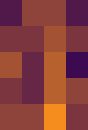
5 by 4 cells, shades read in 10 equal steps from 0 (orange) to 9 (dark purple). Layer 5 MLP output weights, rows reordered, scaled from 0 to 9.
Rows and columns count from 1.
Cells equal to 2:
0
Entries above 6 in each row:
2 0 2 1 0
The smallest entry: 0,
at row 5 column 3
